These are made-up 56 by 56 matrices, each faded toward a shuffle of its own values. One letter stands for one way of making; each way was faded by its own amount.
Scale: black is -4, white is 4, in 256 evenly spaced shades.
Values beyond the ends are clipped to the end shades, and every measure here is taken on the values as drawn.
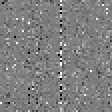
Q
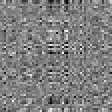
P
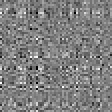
P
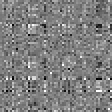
P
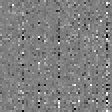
Q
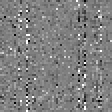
Q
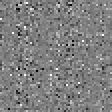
Q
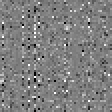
Q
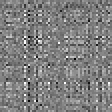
P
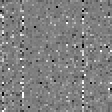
Q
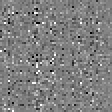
Q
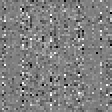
Q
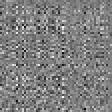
P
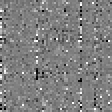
Q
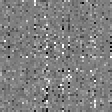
Q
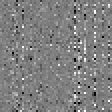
Q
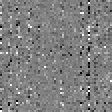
Q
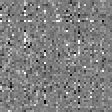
Q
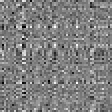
P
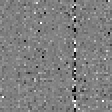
Q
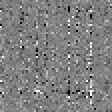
Q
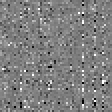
Q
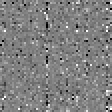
Q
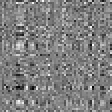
P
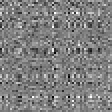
P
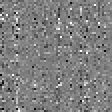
Q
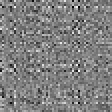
P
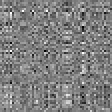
P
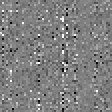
Q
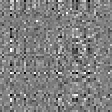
P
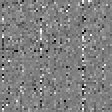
Q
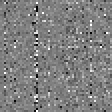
Q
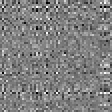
P
